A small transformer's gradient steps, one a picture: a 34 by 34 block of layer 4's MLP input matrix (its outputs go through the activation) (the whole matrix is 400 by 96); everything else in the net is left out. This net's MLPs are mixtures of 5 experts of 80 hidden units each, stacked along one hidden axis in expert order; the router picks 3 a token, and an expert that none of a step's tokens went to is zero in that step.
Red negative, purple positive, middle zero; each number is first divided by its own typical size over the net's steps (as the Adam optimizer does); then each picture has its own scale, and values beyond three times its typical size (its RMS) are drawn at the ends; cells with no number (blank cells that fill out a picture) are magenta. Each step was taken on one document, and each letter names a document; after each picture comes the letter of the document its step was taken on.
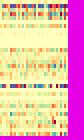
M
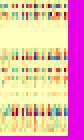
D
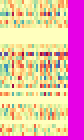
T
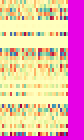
M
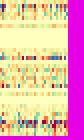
D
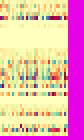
D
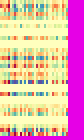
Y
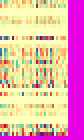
T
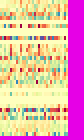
Y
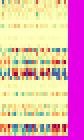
Y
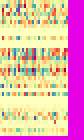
Y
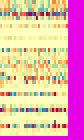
Y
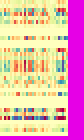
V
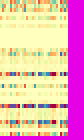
M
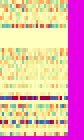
T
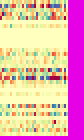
D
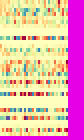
V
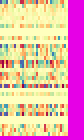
T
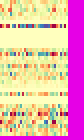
M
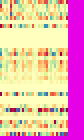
M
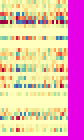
V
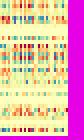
V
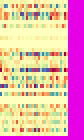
D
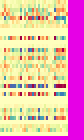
V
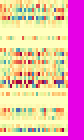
V
